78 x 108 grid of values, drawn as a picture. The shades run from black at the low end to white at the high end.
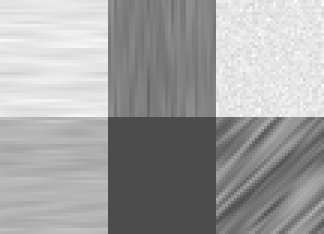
It is made of 2 by 3 panels. Panel 1,1: very high, streaked across, faint in contrast. Panel 1,2: middling, streaked downward, faint in contrast. Panel 1,3: very high, fine-grained, faint in contrast. Panel 2,1: high, streaked across, faint in contrast. Panel 2,2: low, flat. Panel 2,3: middling, slanting up to the right.
